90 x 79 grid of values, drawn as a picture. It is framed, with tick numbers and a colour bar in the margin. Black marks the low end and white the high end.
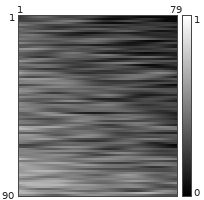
Slope: up to the bottom left. Mirror symmetry: none. Histogram: bell-shaped. Ninth with the lowest average: top right. Ninth with the highest average: bottom left. Grain: streaks across.
